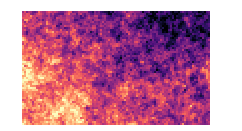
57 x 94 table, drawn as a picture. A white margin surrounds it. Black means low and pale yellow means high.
Slope: up to the bottom left. Mirror symmetry: none. Grain: blotchy. Ninth with the lowest average: top right.
